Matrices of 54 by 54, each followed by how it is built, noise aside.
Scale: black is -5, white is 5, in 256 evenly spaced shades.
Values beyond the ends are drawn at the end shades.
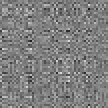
low rank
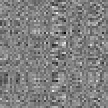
low rank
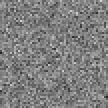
noise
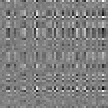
low rank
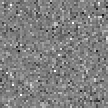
noise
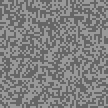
noise
